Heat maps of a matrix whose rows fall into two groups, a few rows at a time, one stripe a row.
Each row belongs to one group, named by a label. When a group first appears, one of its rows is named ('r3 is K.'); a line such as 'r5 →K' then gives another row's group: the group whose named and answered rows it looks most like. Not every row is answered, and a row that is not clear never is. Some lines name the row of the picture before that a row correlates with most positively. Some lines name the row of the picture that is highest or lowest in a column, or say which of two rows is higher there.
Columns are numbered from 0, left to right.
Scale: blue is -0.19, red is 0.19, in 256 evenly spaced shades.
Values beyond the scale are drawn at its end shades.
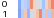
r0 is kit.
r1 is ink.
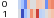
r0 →kit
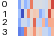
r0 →kit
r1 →kit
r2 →kit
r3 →ink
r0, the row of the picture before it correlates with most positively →0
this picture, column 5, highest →2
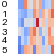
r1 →kit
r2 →kit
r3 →kit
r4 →kit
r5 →ink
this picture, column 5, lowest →5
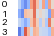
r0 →kit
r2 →kit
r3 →ink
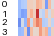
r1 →kit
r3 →ink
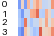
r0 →kit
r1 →kit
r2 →ink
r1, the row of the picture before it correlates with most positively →1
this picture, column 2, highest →2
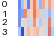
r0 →kit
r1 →ink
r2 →kit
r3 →kit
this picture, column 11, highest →0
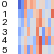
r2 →ink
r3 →kit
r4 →ink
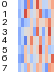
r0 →kit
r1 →ink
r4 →kit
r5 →ink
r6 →ink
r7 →kit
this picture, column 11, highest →6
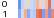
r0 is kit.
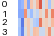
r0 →ink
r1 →ink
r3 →kit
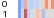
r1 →ink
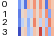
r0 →kit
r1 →ink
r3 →ink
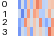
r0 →kit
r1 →kit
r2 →ink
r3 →kit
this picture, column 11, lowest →1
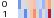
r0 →kit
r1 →kit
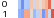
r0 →kit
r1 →ink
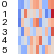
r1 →ink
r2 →kit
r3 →ink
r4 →ink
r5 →kit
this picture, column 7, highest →4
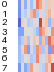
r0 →kit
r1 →kit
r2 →ink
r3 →ink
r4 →kit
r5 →ink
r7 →kit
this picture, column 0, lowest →2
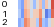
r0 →ink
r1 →ink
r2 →ink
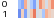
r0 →ink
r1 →kit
